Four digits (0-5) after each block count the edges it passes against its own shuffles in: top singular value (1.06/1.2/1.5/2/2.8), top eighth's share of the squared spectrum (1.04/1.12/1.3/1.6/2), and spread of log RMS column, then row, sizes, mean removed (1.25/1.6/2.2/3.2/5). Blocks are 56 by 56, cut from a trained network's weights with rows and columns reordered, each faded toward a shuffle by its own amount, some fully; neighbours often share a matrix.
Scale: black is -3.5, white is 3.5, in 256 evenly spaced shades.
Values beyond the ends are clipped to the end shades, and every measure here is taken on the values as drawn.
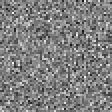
1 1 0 0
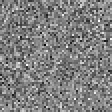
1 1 0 0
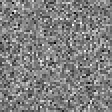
2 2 0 0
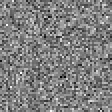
1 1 0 1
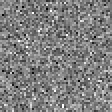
0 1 0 0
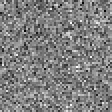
2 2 0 0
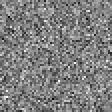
1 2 0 0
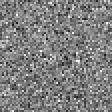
0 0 0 0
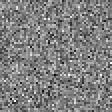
0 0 0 0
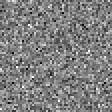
0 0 0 0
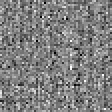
2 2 0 1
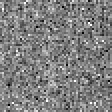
1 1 0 0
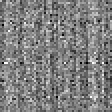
3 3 1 2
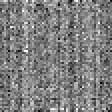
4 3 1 2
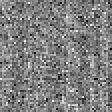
2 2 0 1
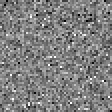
0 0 0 0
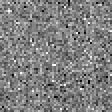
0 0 0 1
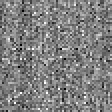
2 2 0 1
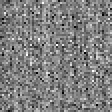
2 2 0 1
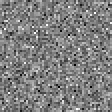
0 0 0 0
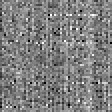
3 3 0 2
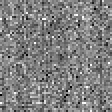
2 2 0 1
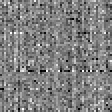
3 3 0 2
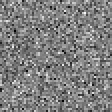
1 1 0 0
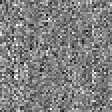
2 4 2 0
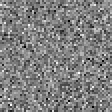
1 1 0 0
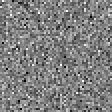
0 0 0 0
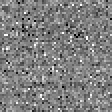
1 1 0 0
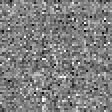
2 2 2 0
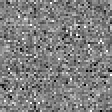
1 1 1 0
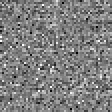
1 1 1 0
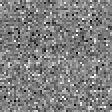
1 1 1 0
